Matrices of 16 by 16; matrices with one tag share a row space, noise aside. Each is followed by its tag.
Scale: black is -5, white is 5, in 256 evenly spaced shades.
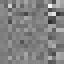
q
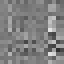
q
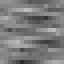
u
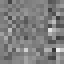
q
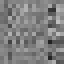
q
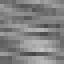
u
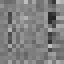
q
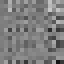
q
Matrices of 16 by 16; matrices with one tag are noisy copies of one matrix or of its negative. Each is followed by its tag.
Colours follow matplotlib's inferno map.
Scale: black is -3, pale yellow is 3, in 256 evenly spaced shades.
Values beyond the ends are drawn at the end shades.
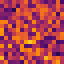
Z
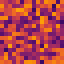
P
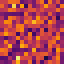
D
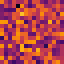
Z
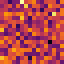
D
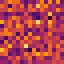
D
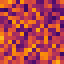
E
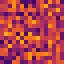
D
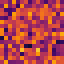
Z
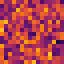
Z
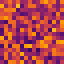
Z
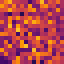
D
